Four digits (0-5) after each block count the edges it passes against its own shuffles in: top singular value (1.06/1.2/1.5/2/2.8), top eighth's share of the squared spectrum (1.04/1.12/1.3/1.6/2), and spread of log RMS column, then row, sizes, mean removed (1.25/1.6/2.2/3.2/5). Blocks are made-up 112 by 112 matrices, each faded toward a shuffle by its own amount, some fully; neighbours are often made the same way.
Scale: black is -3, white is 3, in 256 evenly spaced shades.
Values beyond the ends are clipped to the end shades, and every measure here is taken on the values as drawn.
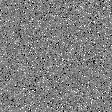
0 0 0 0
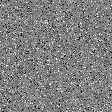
0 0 0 0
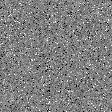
1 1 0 0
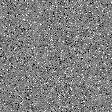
0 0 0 0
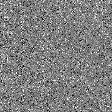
1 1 2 0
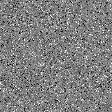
0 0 1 0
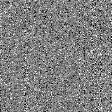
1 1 3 0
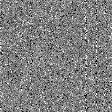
1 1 3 0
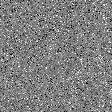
0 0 0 0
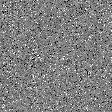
0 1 1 0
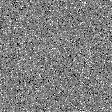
0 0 0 0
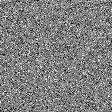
0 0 0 0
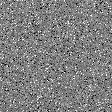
0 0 0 0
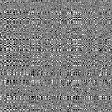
5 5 3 4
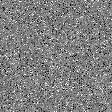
2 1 0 0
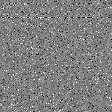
4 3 0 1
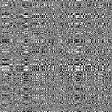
5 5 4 4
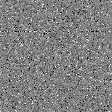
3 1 0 1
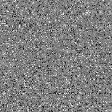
4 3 1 2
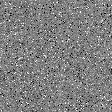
2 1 0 0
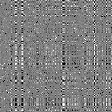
5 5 4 3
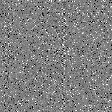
4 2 1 0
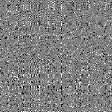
5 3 3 2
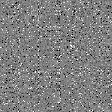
4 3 2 1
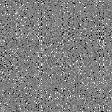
4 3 2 1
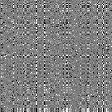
5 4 4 3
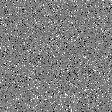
3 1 0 0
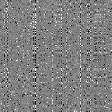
5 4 3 2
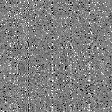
4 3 2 1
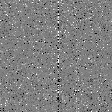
4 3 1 0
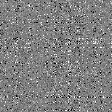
2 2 3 3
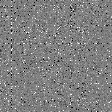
2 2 2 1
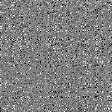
2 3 3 3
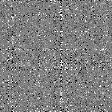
2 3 3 3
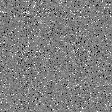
1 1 1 1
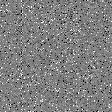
3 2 1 0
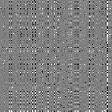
5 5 4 3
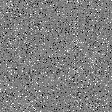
3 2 0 0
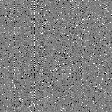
4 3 2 1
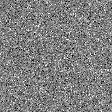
0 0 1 0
